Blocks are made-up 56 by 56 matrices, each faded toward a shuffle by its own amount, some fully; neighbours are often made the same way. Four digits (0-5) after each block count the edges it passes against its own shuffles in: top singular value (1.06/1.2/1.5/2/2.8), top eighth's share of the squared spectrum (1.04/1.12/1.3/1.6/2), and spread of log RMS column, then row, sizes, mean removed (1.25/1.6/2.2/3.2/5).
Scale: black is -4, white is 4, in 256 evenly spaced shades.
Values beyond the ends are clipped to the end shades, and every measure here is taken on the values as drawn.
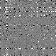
2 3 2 3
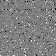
2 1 0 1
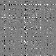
3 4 3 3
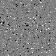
1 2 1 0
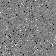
0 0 0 0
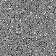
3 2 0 0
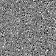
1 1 1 0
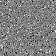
2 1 0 0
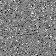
2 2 0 0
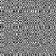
5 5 3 3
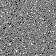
0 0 0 0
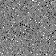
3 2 0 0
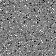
0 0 0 0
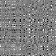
4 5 3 3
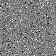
1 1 0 0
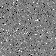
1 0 0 0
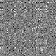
4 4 2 2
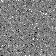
0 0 0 0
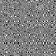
4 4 2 2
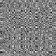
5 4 3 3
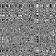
4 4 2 2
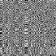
4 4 3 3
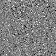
2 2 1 0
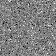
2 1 0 0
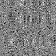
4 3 1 1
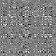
4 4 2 3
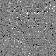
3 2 1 0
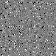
3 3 1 1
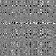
4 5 3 3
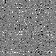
3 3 1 1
